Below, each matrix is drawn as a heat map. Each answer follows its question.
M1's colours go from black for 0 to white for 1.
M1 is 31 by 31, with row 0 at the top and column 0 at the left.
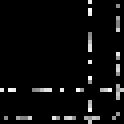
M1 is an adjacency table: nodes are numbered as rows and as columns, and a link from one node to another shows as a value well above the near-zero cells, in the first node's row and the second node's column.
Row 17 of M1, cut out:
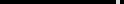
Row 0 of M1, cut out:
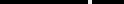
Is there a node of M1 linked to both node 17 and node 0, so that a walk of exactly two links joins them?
no
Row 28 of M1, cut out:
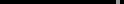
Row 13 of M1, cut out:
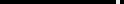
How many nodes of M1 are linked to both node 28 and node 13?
1
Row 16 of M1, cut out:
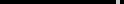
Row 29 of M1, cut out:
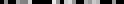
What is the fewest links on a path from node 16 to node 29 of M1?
1
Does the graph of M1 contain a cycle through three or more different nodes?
no
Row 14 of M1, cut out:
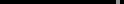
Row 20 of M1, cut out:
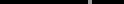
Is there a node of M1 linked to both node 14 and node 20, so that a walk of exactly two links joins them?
no
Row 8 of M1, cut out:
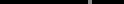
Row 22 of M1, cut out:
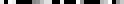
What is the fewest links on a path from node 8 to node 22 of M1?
1
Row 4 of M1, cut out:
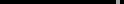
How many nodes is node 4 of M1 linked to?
1
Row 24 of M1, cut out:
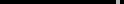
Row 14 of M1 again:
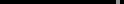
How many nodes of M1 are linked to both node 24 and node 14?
1
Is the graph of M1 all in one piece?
yes
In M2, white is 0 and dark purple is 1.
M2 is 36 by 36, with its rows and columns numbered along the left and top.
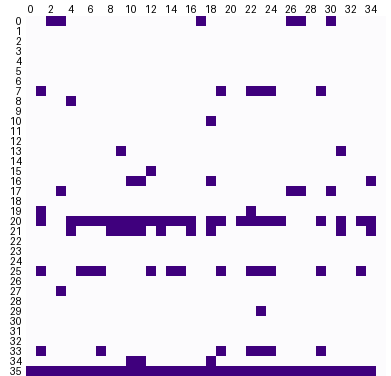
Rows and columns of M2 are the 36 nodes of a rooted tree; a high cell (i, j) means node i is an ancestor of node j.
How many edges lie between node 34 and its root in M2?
4
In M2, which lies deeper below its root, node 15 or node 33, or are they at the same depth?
the same depth
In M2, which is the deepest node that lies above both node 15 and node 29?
25
